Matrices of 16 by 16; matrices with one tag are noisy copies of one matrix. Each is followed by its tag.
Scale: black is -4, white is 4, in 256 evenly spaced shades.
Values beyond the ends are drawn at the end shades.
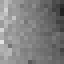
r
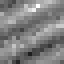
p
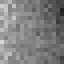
r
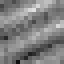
p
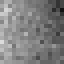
r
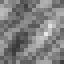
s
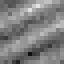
p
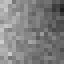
r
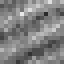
p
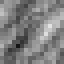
s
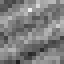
p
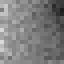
r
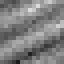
p
